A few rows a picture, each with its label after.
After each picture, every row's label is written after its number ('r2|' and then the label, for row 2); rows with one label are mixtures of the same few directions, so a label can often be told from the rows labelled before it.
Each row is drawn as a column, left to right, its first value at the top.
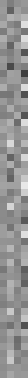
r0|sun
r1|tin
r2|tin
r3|sun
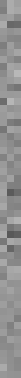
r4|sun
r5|sun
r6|sun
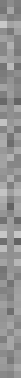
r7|sun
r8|tin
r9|sun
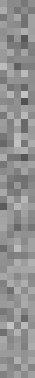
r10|tin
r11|sun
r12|tin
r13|sun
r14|tin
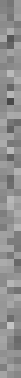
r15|tin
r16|sun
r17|tin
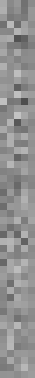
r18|sun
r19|tin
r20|sun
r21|sun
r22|sun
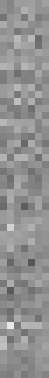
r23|tin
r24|sun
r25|sun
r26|tin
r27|sun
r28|sun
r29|tin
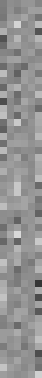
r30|sun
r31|sun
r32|sun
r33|tin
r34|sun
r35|tin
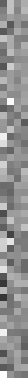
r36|tin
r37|sun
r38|tin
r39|tin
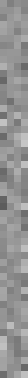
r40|tin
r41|sun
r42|tin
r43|tin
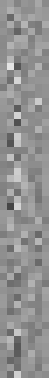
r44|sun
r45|tin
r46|tin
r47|sun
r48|tin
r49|sun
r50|sun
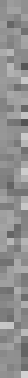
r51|sun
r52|sun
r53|sun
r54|tin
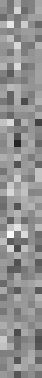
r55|tin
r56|sun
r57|tin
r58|sun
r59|tin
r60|tin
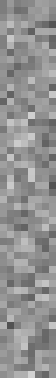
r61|sun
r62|sun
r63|tin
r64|tin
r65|tin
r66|tin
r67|tin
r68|sun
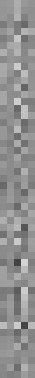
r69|sun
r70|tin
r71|sun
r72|sun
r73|sun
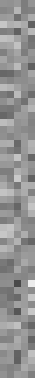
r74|sun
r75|sun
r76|tin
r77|sun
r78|tin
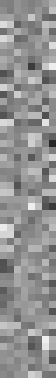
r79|sun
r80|sun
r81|sun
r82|sun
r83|tin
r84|tin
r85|tin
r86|tin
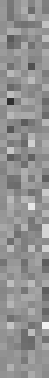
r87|sun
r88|sun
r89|sun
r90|tin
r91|tin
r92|sun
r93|sun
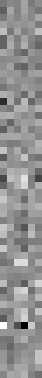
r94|sun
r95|tin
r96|sun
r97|sun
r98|sun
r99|tin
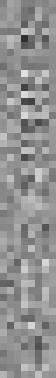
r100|tin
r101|sun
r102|sun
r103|sun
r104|sun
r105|tin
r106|sun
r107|tin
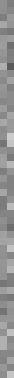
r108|tin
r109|tin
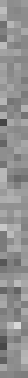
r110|tin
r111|sun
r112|sun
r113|tin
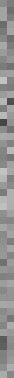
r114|tin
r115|sun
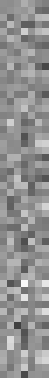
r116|tin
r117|tin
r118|sun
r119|tin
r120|sun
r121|tin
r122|tin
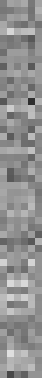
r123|sun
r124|tin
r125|tin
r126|tin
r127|sun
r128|sun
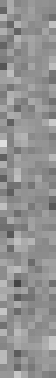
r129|tin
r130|sun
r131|tin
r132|tin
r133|sun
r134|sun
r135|tin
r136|tin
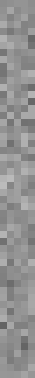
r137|sun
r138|tin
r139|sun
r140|tin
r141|sun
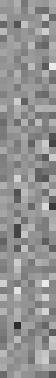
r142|tin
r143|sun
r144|sun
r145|sun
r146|tin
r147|tin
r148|tin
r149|tin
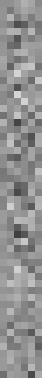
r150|tin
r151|tin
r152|sun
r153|sun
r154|tin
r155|tin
